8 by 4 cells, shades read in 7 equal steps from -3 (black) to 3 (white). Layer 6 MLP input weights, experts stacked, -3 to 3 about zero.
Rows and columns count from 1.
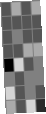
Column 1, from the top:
-1 -1 -1 -1 -3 0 2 1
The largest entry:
2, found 3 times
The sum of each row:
0 -4 -3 0 -2 -1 0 0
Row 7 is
2 -1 0 -1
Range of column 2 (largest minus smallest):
3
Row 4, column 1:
-1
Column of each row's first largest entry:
2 1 2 3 2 1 1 3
